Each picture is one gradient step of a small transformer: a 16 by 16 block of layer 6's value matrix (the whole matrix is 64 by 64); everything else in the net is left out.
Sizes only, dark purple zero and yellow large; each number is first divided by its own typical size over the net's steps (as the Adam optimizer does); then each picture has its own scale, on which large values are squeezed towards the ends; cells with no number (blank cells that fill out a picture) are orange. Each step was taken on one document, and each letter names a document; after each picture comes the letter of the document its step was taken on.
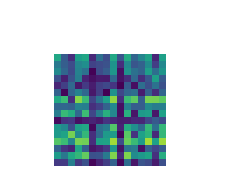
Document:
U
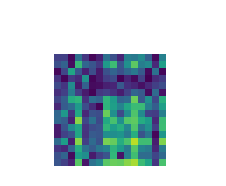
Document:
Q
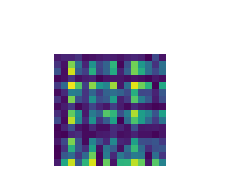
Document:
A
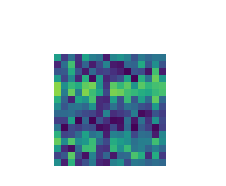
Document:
U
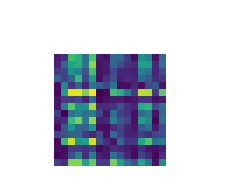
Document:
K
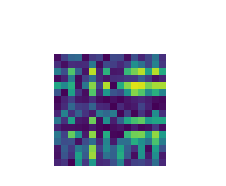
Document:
A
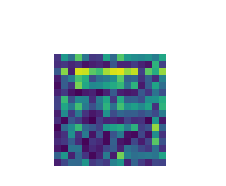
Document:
Q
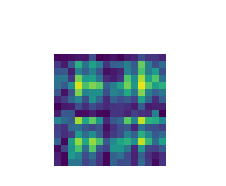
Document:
K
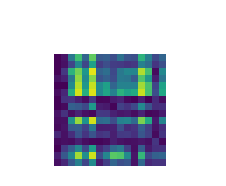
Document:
K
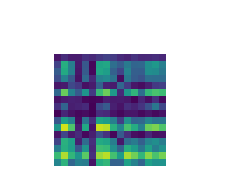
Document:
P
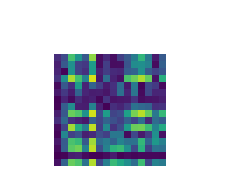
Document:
K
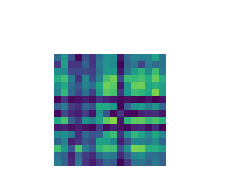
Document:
P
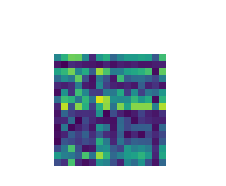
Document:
Q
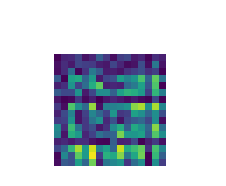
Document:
A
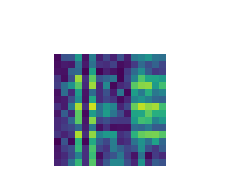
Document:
A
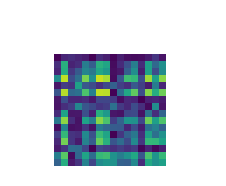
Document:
P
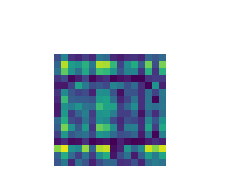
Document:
P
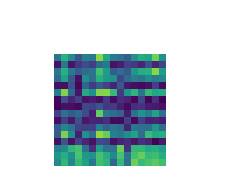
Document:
P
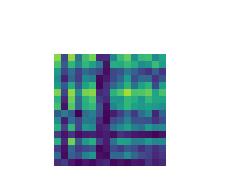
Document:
U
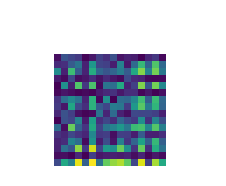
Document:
A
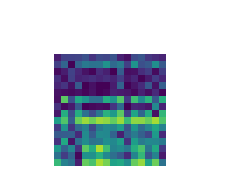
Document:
Q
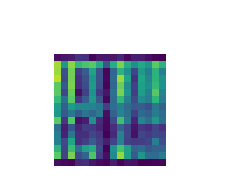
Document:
U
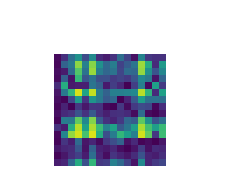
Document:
K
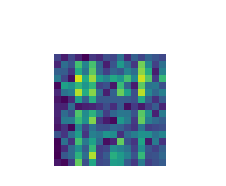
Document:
K
